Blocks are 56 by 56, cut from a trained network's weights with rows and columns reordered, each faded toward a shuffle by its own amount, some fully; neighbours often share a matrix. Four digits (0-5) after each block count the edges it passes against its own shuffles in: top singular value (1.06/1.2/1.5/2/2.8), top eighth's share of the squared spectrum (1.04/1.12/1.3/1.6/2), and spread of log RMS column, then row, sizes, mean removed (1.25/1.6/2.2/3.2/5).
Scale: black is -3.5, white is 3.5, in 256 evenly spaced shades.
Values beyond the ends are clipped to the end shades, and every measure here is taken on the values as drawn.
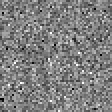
0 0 0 0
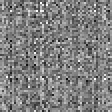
3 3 2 2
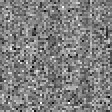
3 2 1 1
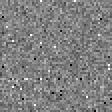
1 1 0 0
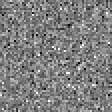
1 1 0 0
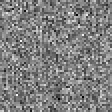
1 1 0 0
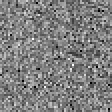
1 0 0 0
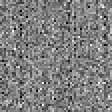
2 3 1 1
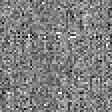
3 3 1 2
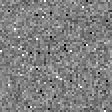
0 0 0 0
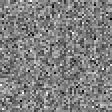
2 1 0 1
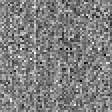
2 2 1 1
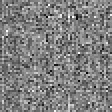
3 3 1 1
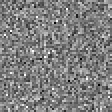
0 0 0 0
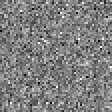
1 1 0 0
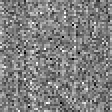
2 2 1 0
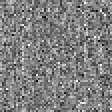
2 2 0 0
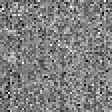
2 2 1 1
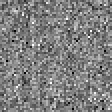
1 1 0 0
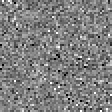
2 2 0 1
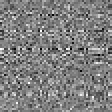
4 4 1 3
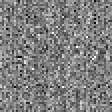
3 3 1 1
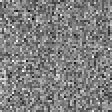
1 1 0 0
